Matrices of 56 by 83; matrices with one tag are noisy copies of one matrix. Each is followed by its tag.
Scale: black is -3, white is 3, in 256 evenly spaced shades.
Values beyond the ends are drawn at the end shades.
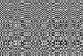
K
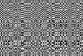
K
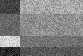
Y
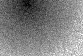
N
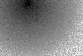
N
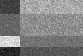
Y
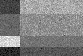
Y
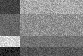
Y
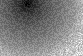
N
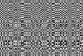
K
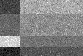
Y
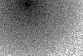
N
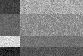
Y
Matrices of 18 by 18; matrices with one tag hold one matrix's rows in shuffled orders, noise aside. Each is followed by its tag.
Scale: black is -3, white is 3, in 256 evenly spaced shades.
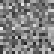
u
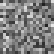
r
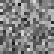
u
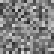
u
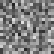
u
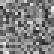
r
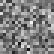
u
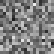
u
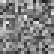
r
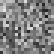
r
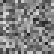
r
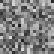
u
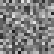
u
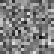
u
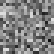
r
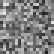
r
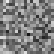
r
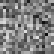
r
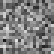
r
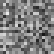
r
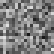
r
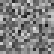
u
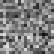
r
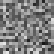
r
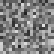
u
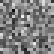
u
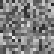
u
